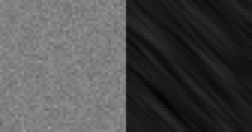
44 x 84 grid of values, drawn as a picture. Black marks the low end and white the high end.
It is made of 1 by 2 panels. Panel 1,1: middling, fine-grained, faint in contrast. Panel 1,2: very low, slanting down to the right, faint in contrast.
